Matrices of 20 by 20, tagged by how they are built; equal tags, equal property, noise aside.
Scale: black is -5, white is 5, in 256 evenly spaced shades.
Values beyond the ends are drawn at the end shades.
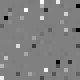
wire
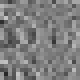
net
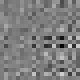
net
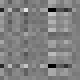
net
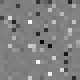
wire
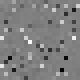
wire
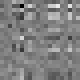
net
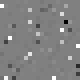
wire
